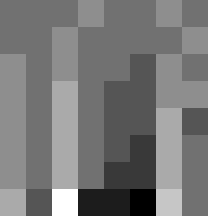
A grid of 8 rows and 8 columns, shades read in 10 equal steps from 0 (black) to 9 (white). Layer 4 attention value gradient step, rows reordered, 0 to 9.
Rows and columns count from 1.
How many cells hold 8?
0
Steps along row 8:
down up down same down up down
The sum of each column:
39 31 47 30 24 21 44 33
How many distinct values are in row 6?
5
